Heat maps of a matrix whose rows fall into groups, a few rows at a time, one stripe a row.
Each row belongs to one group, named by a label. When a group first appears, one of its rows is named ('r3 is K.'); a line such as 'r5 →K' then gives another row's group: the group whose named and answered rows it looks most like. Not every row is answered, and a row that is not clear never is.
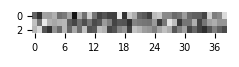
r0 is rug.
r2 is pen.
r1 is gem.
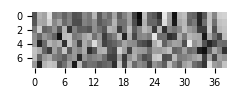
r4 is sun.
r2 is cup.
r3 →rug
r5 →pen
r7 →rug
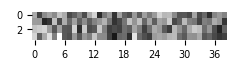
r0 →gem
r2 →sun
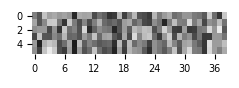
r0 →rug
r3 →pen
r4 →rug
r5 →rug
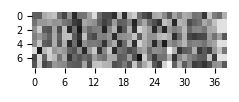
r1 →cup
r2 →cup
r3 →pen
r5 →gem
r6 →cup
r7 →pen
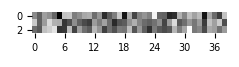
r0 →rug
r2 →rug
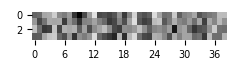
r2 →pen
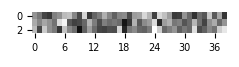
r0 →pen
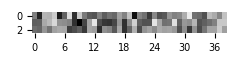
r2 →gem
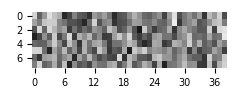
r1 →gem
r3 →rug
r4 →sun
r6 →rug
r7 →cup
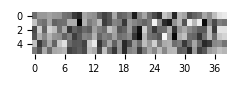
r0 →cup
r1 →sun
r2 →cup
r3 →cup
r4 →gem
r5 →gem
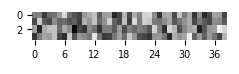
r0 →pen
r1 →pen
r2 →gem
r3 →rug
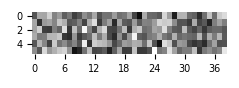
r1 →gem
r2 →pen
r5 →gem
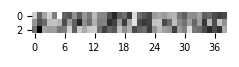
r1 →sun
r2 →rug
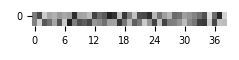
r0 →rug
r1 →cup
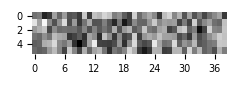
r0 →pen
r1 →gem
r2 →cup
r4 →gem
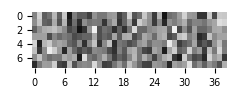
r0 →cup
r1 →cup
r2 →gem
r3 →cup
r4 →gem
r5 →sun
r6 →pen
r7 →rug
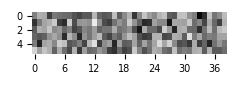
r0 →cup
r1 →rug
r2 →cup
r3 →sun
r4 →gem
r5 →sun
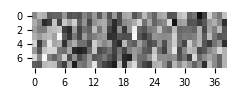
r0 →cup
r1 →pen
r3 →sun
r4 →sun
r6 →gem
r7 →rug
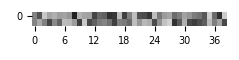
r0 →rug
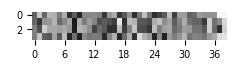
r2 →rug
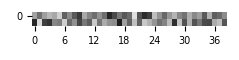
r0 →sun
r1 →pen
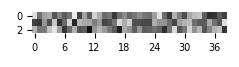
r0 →sun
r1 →rug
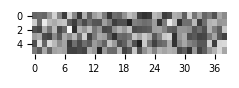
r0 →sun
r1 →gem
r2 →rug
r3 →pen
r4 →cup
